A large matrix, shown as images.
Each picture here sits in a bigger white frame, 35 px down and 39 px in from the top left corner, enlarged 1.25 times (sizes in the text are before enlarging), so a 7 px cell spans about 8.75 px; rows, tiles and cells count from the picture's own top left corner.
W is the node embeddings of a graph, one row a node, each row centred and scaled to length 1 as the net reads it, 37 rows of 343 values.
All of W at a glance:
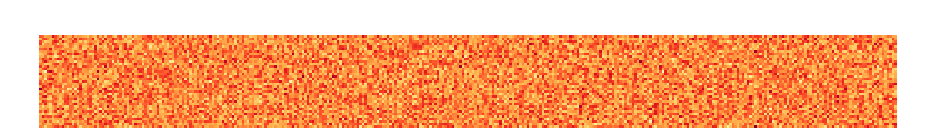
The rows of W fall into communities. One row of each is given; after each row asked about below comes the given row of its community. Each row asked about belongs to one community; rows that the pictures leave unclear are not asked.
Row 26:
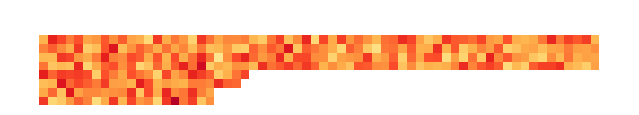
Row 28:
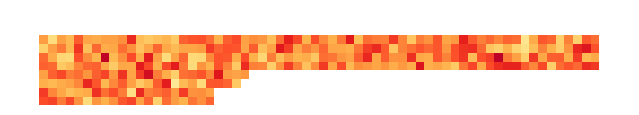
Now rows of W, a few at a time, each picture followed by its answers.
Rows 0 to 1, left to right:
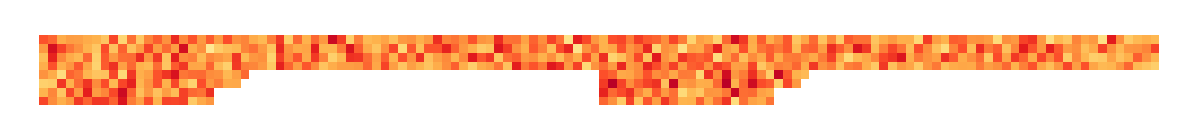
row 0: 26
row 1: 28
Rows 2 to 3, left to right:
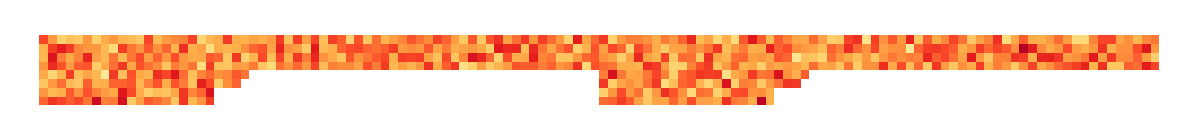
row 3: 28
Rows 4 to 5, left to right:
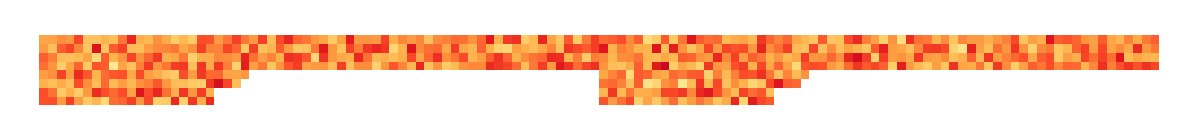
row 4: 28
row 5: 28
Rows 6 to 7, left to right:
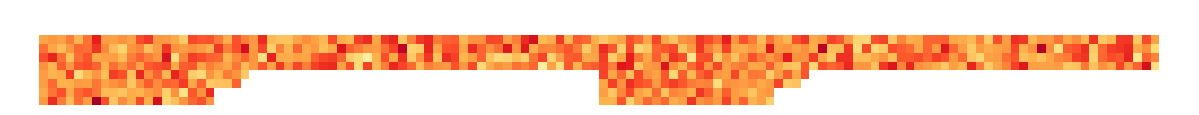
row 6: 28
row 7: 26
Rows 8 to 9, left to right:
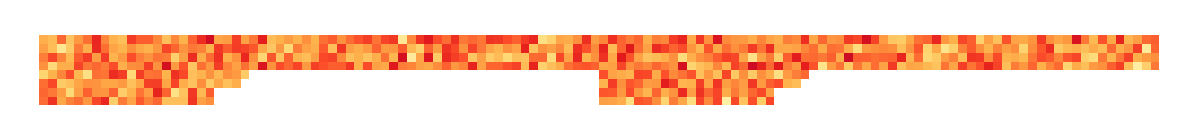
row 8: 28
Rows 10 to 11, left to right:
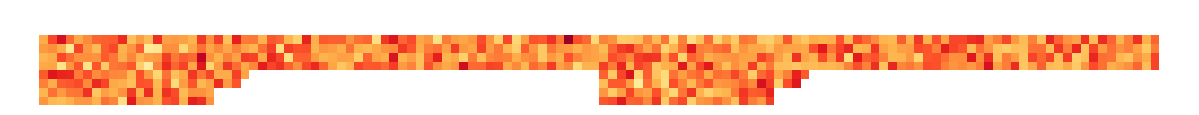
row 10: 26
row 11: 26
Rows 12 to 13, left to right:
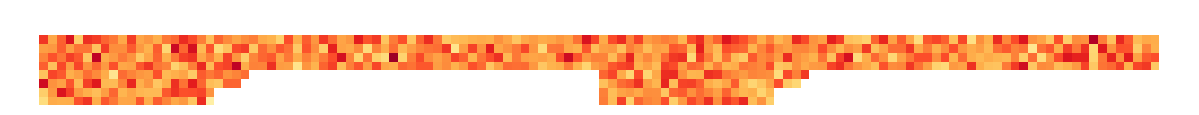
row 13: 26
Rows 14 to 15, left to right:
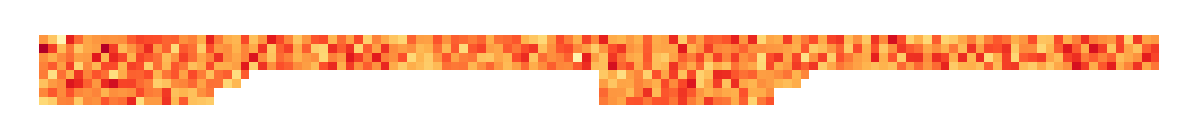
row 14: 26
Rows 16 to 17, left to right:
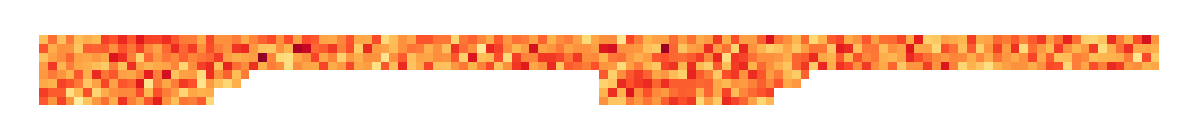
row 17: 26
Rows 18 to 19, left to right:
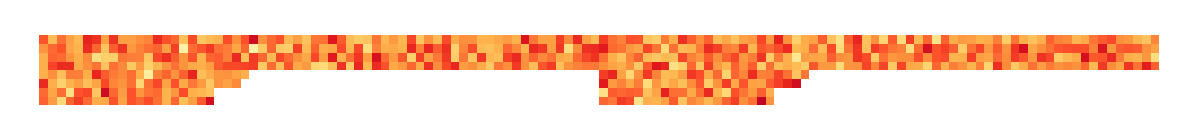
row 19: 28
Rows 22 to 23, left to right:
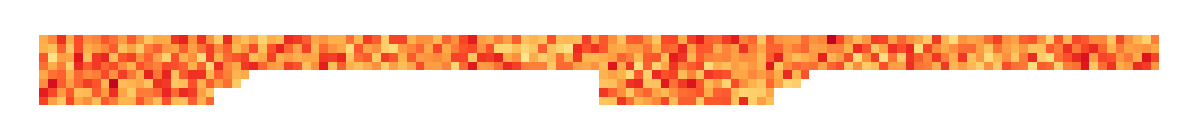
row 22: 28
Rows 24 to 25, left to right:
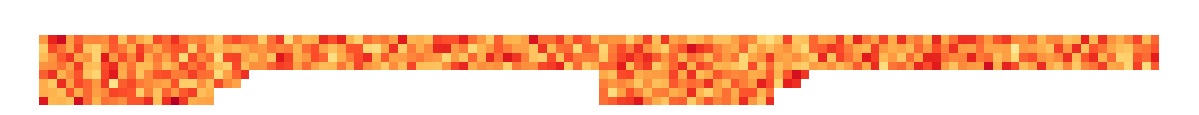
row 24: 26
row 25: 26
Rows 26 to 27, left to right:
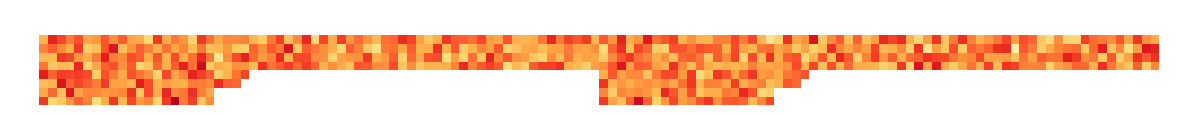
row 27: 26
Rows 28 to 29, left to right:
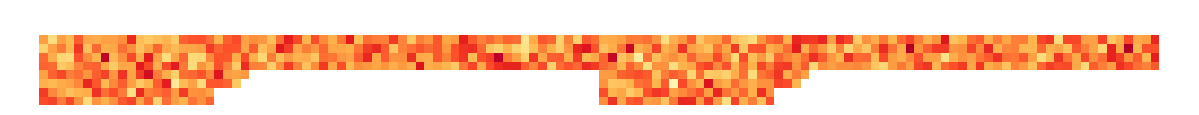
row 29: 28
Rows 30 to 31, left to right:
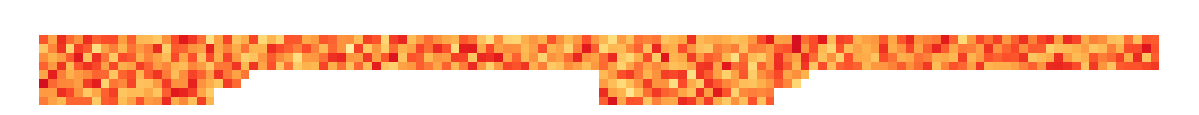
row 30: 28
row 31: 28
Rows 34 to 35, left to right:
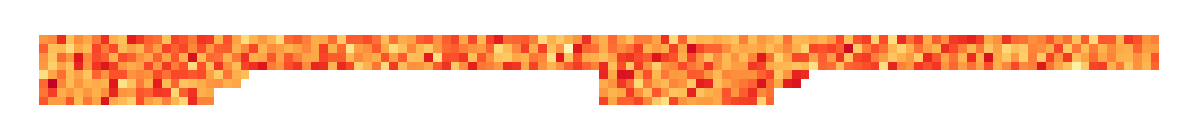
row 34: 28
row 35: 26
